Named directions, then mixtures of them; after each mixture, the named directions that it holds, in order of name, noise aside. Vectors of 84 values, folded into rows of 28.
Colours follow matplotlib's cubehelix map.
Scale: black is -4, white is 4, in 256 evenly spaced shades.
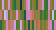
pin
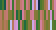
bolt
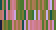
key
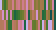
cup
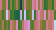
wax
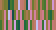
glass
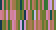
key, pin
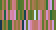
key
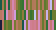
key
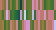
wax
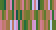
bolt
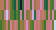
pin, wax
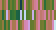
wax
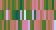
wax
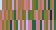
bolt, cup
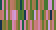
key, pin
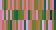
cup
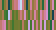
glass, pin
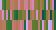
cup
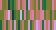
glass, wax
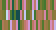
bolt, wax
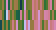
key, wax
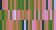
cup, key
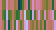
glass, wax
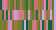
cup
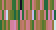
pin, wax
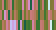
bolt, pin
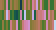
wax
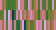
glass, key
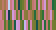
glass
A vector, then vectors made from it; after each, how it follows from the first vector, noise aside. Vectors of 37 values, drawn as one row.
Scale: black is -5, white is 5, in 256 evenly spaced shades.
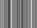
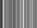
wrapped around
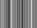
copied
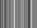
wrapped around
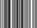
scaled up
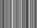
wrapped around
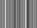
reversed
